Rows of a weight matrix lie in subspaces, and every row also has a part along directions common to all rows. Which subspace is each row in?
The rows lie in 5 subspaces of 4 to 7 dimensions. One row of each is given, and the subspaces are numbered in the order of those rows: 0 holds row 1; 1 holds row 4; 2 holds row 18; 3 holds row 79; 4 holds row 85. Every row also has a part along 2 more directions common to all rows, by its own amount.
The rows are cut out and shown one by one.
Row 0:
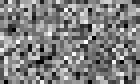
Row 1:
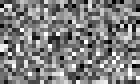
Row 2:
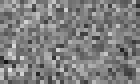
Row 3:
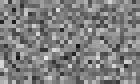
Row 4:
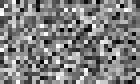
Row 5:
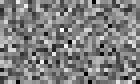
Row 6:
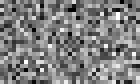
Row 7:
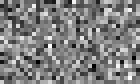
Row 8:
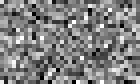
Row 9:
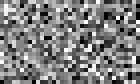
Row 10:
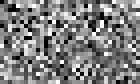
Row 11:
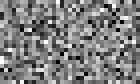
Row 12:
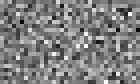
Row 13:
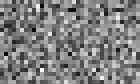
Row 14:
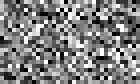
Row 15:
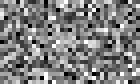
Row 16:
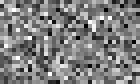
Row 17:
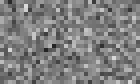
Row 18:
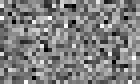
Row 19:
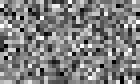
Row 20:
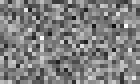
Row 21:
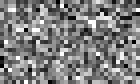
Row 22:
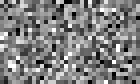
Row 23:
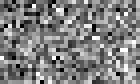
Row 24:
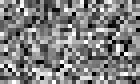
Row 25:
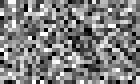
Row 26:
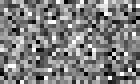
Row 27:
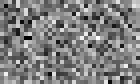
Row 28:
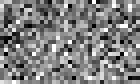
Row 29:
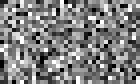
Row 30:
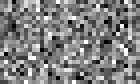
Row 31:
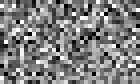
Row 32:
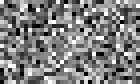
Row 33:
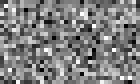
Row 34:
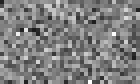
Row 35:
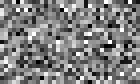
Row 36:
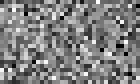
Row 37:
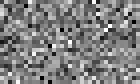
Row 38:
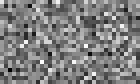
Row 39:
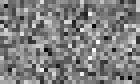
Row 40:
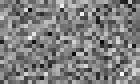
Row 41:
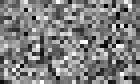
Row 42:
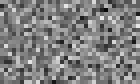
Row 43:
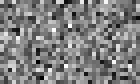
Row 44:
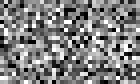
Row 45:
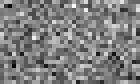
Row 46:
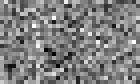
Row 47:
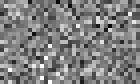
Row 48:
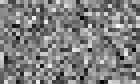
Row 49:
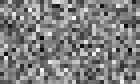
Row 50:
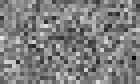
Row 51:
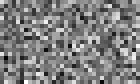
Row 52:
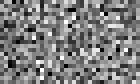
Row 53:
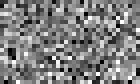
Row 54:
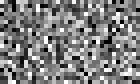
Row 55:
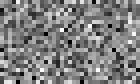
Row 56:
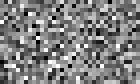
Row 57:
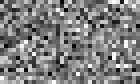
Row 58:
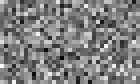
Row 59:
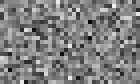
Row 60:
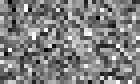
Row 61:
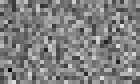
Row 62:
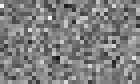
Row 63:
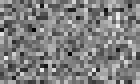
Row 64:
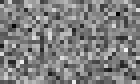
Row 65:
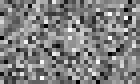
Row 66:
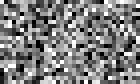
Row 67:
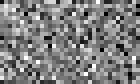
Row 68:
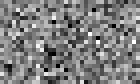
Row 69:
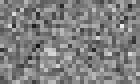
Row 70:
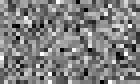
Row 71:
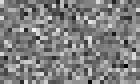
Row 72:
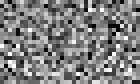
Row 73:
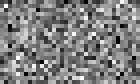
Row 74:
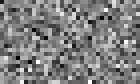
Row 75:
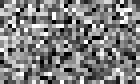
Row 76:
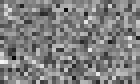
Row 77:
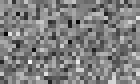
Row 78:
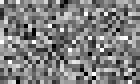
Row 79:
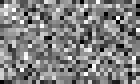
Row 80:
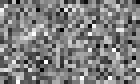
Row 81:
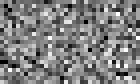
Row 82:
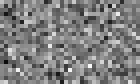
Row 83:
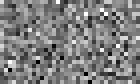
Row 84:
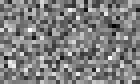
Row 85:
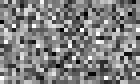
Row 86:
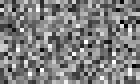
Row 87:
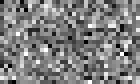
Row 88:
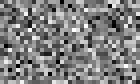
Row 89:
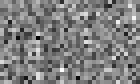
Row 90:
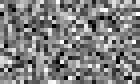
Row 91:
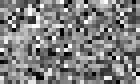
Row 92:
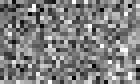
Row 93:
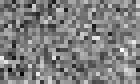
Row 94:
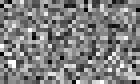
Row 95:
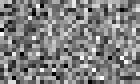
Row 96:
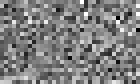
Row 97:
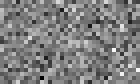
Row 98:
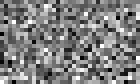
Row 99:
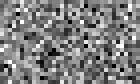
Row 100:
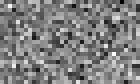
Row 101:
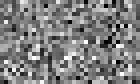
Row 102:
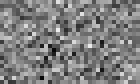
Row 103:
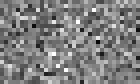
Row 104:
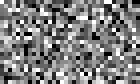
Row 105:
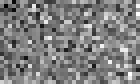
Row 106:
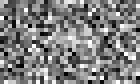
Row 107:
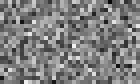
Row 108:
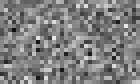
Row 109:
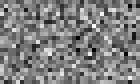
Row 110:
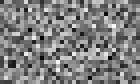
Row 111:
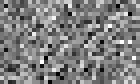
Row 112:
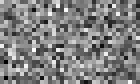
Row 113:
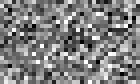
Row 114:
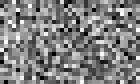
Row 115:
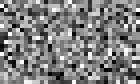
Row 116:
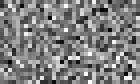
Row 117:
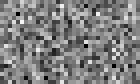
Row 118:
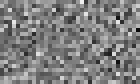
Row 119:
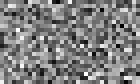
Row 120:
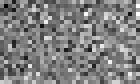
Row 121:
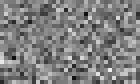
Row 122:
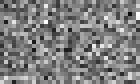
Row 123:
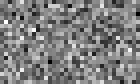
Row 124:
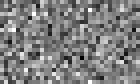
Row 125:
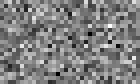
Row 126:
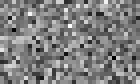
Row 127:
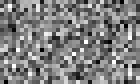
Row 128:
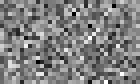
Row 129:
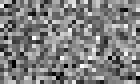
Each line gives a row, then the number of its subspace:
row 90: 2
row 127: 0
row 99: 4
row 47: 1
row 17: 1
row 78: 1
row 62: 2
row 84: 0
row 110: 0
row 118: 3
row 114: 4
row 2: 3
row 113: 1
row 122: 3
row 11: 2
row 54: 0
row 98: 3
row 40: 1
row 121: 3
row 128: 2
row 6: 0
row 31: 2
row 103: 4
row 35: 1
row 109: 4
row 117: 4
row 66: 4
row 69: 4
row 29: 4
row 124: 0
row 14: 1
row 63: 0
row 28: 1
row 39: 4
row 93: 3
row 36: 3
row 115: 0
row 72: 0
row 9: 3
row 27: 2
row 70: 2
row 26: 4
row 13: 0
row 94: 0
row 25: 1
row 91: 4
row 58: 4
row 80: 1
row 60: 1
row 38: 1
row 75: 4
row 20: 0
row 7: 3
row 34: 2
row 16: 2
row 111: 1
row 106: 1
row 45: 0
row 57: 2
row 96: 3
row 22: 4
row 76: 3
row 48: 2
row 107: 2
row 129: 0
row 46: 4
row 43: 4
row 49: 0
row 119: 0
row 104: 2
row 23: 3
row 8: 0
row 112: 3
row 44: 4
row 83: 1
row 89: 4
